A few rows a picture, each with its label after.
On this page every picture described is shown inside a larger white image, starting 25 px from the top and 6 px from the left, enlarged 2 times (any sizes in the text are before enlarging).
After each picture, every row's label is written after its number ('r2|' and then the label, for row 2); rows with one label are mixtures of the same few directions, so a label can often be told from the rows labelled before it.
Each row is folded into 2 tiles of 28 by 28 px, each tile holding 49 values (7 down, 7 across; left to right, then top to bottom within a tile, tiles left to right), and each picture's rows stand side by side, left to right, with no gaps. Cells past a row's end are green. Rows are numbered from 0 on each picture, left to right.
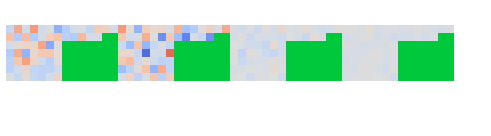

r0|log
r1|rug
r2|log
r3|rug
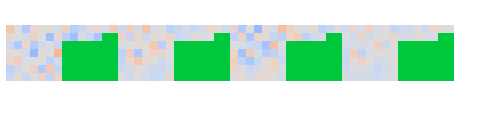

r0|rug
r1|log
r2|log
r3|log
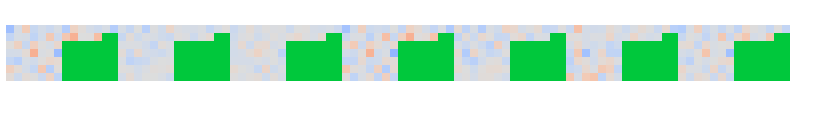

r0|rug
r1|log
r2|rug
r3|rug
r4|log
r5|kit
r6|rug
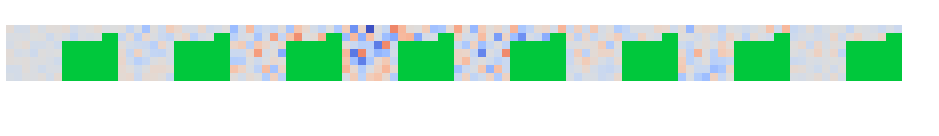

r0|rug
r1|log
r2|rug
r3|log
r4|rug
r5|log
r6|kit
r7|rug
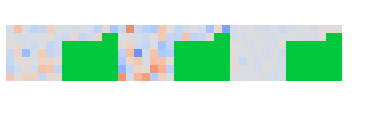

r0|kit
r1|kit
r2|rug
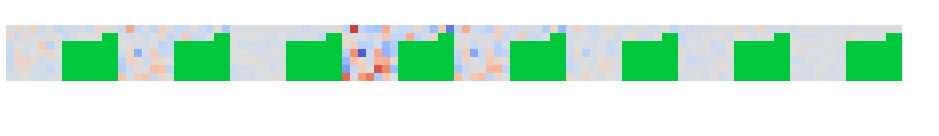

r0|log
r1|kit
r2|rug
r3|kit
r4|kit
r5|kit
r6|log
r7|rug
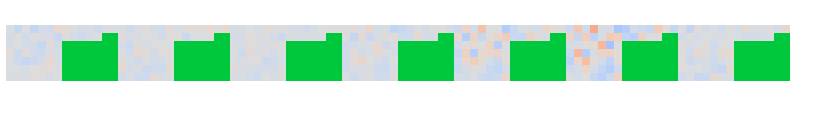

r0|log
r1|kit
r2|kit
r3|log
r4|log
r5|log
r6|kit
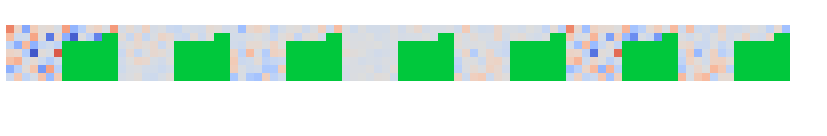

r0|rug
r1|log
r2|kit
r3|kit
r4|kit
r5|rug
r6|kit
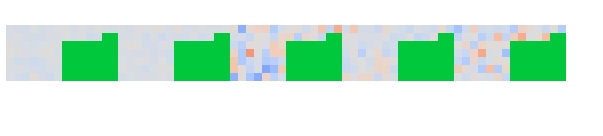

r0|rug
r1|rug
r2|kit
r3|kit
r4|rug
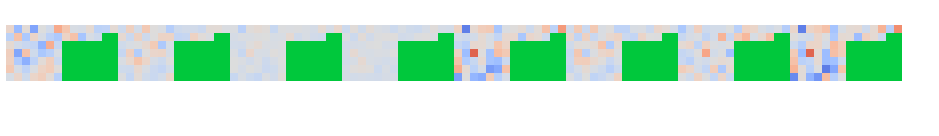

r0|log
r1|log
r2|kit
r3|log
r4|kit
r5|log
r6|rug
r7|kit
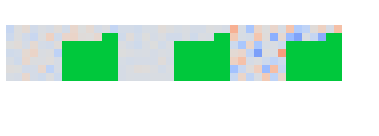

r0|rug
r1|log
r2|rug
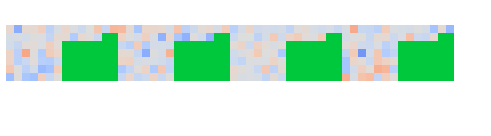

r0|kit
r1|rug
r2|rug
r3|kit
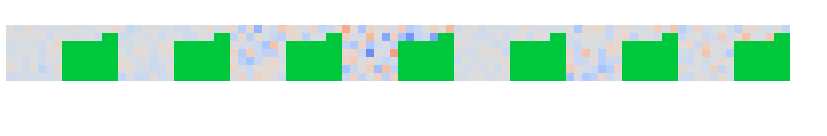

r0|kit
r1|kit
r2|log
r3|rug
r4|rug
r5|kit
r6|rug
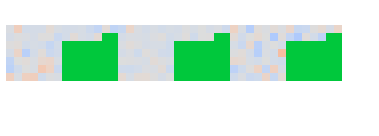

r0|kit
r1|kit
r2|rug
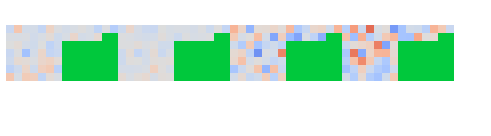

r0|kit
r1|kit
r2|rug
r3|log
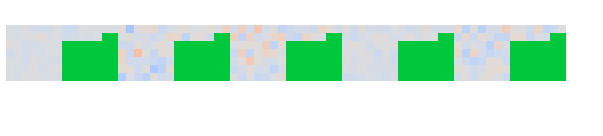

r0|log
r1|kit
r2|log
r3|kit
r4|log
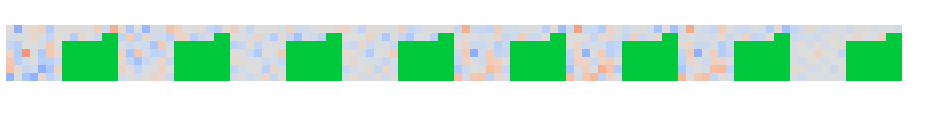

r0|kit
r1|log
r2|rug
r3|rug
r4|kit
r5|kit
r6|kit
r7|rug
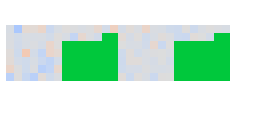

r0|kit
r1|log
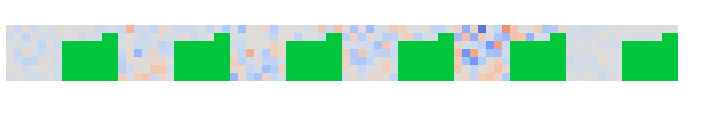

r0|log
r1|kit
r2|kit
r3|log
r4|log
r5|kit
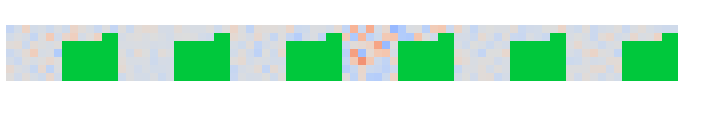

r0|rug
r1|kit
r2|rug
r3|log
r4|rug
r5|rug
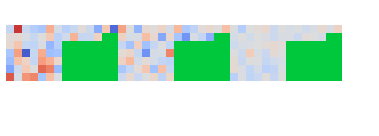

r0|kit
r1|rug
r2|kit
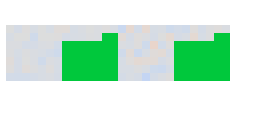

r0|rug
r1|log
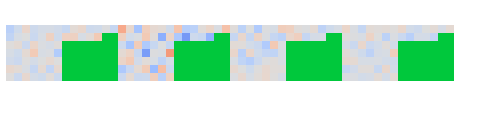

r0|rug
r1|rug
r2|log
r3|rug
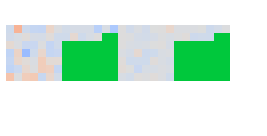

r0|kit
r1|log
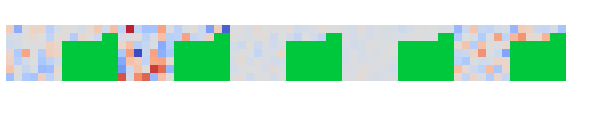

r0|kit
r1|kit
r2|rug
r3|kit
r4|rug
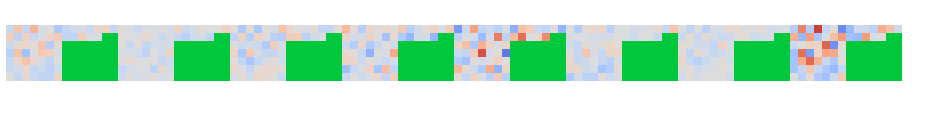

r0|log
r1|rug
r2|log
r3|rug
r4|rug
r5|kit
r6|log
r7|log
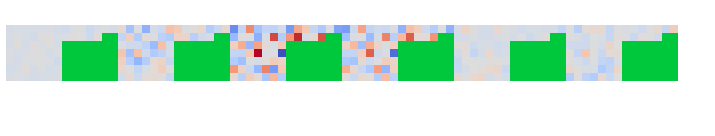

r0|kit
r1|log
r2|rug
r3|rug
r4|kit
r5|kit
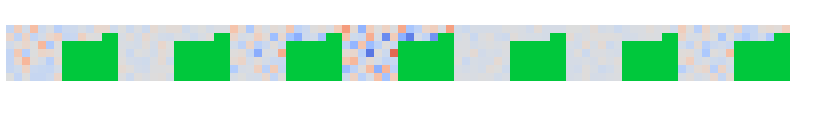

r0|log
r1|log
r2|rug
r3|rug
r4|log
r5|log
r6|rug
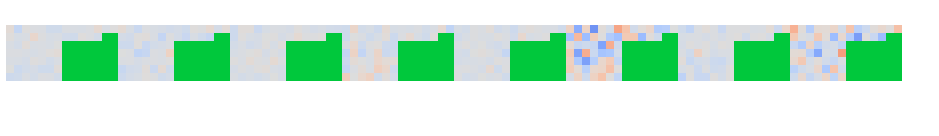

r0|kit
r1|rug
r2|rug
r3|kit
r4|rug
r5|log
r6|kit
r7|rug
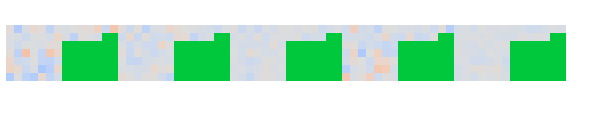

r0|kit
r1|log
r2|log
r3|kit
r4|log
